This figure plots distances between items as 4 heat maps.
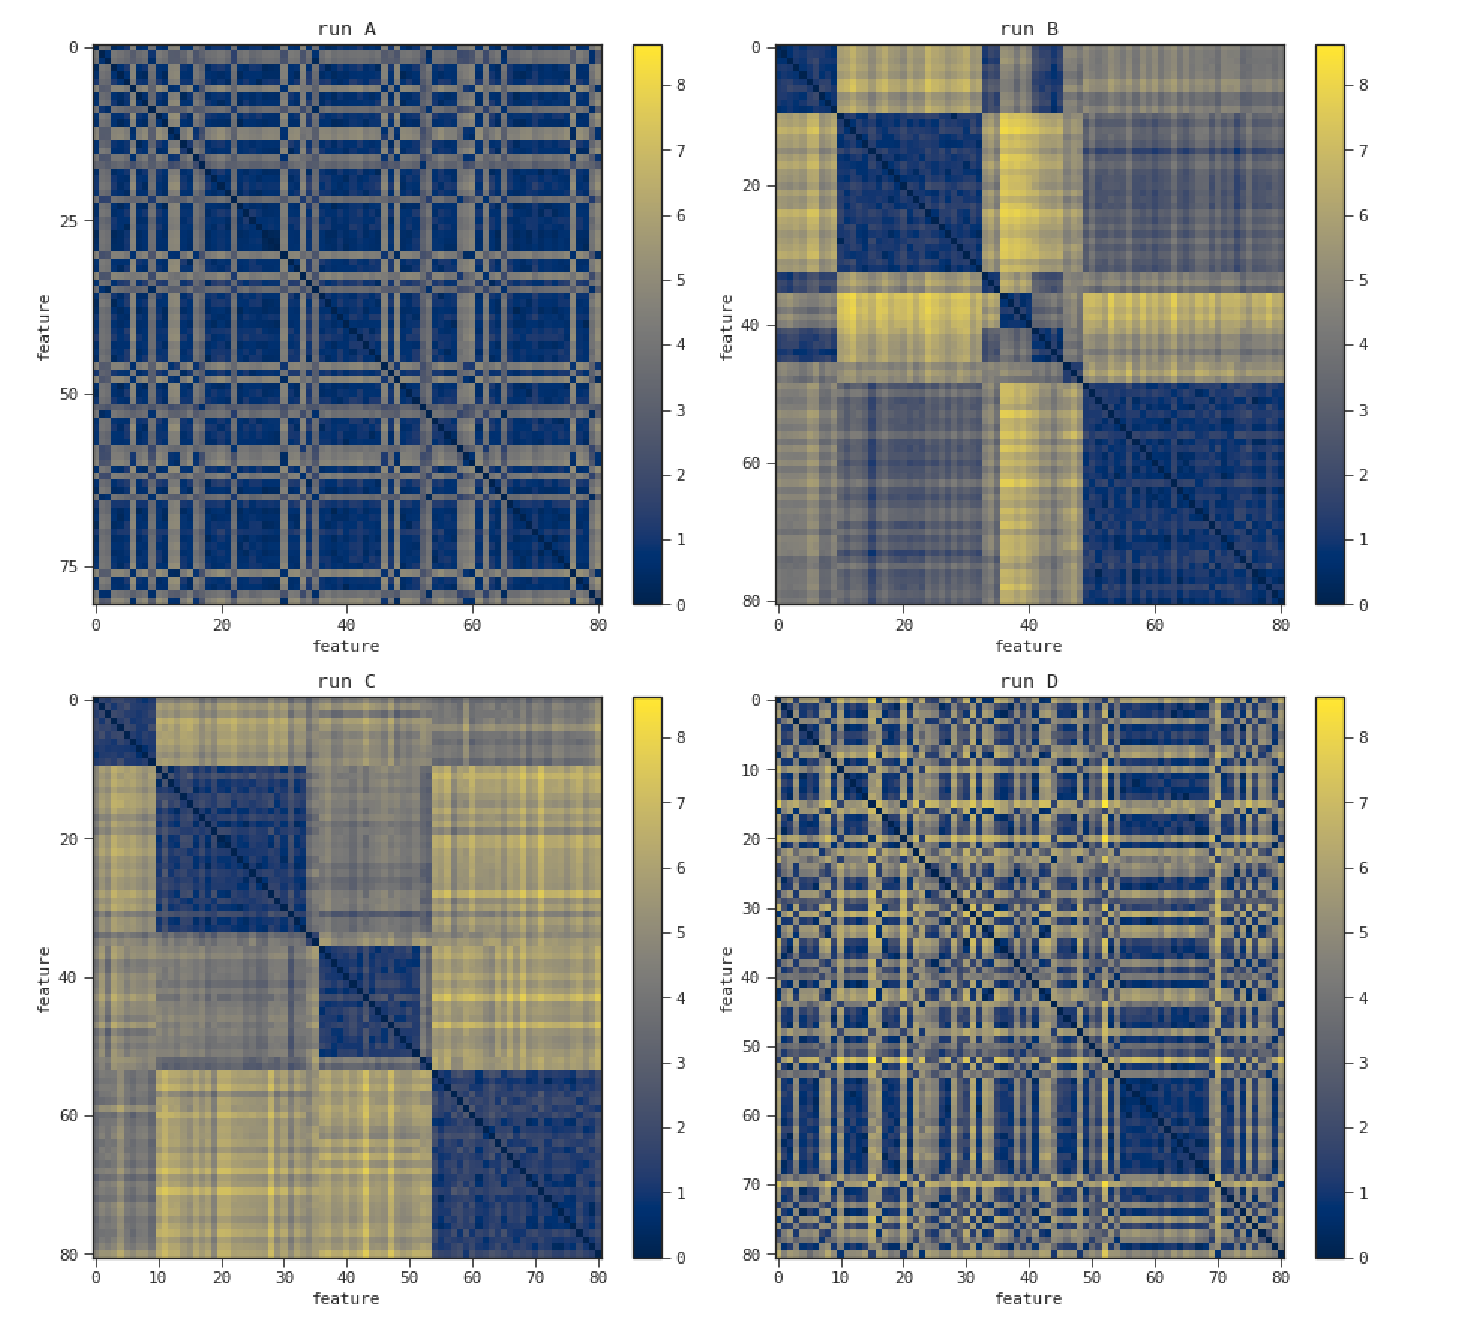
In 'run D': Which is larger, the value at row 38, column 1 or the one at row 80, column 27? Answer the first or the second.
the second
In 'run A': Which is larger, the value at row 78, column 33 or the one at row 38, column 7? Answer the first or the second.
the first
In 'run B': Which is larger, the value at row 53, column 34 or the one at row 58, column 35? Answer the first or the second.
the first
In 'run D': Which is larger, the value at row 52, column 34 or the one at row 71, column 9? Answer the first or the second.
the first
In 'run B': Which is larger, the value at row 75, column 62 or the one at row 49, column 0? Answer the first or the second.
the second
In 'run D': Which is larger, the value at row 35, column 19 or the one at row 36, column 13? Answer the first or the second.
the first
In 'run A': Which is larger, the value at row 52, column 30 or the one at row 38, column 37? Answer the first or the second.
the first
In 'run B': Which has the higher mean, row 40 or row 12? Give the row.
40
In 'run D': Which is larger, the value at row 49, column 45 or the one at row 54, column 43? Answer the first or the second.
the second
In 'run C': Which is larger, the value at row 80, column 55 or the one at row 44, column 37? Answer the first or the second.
the first
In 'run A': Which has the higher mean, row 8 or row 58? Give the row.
58
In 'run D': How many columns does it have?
81
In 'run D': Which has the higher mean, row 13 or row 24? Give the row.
24
